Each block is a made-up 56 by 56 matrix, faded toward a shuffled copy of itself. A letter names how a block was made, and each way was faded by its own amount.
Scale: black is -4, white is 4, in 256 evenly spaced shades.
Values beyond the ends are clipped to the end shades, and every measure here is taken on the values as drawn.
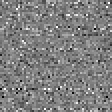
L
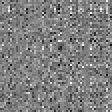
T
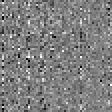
T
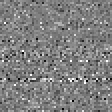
L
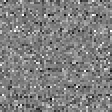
L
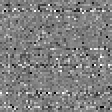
L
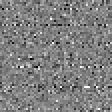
L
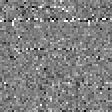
L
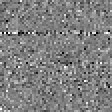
L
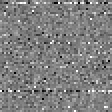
L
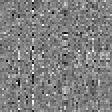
T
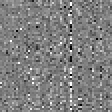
T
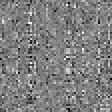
T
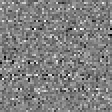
L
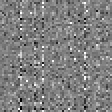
T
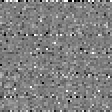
L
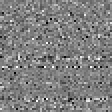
L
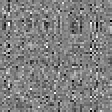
T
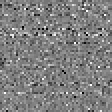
L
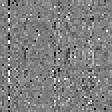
T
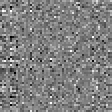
T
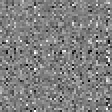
T
